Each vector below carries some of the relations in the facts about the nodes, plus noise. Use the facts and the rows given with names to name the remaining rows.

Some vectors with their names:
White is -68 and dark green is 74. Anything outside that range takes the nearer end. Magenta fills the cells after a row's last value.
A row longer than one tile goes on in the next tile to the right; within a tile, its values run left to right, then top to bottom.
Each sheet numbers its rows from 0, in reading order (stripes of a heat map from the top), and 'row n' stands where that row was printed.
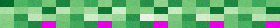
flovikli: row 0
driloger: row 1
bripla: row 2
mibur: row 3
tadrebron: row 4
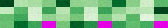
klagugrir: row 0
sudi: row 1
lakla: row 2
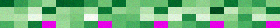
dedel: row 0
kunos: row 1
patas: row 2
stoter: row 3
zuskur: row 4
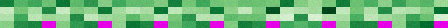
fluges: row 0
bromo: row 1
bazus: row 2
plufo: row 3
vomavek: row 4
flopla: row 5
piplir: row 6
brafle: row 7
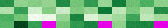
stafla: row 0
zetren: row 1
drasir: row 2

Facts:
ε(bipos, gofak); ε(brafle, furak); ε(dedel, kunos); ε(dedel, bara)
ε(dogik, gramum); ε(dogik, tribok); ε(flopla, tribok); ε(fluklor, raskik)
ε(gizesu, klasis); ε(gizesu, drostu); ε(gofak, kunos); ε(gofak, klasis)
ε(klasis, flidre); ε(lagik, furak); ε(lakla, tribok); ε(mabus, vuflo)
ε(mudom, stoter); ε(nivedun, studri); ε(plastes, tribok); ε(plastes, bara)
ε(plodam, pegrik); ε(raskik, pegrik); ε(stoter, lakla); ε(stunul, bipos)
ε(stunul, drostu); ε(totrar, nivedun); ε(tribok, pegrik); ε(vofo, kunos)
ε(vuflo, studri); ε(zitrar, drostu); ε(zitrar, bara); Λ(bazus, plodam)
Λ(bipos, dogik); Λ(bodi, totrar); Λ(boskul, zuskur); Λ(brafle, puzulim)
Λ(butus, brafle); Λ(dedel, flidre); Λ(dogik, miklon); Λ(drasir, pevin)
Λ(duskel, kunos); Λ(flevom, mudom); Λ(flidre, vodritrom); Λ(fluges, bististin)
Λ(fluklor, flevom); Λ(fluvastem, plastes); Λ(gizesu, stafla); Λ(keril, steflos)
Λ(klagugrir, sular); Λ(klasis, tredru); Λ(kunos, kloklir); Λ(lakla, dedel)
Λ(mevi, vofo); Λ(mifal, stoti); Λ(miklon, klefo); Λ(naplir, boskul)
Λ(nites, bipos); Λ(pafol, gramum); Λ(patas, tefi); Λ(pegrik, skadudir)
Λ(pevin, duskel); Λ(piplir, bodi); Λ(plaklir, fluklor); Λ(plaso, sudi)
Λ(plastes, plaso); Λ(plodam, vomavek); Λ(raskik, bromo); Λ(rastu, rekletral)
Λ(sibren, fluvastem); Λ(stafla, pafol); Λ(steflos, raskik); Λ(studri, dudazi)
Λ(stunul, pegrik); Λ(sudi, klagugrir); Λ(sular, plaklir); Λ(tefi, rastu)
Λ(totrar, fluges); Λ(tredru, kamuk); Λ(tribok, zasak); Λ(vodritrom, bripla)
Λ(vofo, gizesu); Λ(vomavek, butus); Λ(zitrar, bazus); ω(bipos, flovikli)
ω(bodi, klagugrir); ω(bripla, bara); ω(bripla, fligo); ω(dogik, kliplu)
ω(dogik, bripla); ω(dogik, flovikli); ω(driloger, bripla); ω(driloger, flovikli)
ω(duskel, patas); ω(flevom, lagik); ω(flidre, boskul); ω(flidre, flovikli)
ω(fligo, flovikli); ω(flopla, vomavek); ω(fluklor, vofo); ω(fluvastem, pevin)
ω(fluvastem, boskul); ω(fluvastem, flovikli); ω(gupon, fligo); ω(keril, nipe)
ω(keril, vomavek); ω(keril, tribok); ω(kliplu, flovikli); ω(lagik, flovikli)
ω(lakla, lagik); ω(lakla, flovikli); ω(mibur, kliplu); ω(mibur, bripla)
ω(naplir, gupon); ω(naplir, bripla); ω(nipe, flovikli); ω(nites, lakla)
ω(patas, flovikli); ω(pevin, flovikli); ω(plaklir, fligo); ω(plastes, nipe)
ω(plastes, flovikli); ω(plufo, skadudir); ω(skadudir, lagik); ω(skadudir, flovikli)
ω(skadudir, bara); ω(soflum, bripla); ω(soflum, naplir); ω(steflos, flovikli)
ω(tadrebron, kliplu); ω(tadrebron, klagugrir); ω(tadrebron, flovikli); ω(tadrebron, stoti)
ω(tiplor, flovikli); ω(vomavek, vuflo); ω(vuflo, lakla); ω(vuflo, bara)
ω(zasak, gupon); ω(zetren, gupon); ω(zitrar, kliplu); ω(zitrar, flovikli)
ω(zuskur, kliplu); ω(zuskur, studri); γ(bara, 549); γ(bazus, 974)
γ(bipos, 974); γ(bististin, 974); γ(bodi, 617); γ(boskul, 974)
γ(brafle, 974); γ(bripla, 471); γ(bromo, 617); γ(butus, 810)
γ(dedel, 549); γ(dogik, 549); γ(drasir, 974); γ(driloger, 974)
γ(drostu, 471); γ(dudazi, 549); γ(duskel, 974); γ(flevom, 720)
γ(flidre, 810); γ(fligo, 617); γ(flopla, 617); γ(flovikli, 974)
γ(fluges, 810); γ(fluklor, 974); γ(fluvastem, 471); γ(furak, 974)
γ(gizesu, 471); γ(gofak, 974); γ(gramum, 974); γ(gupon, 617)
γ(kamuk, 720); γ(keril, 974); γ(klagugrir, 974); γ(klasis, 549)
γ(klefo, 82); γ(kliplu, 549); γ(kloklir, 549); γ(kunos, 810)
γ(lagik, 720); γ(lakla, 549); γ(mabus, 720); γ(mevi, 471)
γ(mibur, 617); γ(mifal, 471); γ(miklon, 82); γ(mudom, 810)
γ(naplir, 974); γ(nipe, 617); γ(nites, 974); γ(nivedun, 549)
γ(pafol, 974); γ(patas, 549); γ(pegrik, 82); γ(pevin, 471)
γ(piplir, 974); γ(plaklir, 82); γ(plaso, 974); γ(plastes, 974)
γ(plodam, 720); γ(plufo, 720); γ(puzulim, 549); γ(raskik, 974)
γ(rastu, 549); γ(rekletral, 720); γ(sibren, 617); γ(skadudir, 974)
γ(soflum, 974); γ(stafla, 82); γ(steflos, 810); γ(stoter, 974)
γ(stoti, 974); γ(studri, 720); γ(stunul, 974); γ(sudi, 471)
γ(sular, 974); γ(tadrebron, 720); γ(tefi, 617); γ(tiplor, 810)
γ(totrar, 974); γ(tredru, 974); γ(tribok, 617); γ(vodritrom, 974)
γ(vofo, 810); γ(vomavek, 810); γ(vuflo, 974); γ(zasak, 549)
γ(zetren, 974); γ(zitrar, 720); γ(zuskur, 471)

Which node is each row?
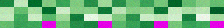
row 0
vuflo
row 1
gupon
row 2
fligo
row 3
gramum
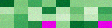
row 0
rastu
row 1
plaso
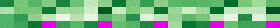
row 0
lagik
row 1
plastes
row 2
zasak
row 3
butus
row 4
raskik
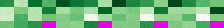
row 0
mabus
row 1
gofak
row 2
klasis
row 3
bara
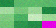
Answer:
steflos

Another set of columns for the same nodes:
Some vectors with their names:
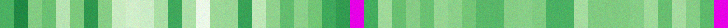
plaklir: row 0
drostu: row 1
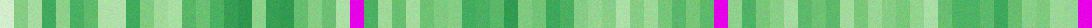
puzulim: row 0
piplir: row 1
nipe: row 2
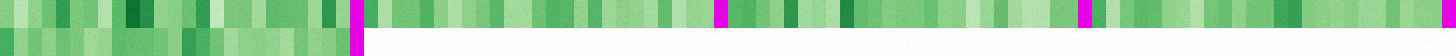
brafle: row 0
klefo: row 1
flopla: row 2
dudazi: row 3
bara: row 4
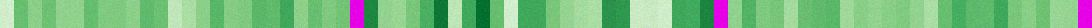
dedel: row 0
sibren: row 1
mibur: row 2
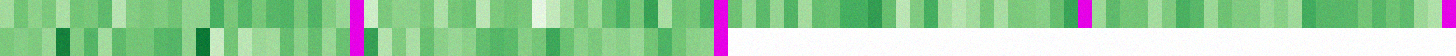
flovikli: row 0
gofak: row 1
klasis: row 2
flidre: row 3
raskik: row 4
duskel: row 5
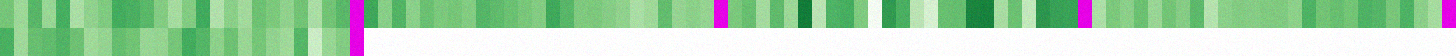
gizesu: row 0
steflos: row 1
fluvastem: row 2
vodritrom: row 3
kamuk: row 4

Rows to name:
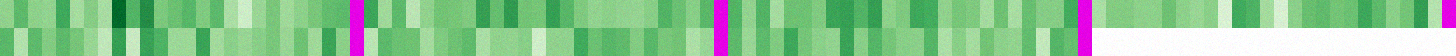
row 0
lakla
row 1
patas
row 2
mevi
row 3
vuflo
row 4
nivedun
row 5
kunos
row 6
mabus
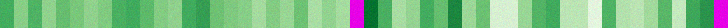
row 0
vomavek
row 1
flevom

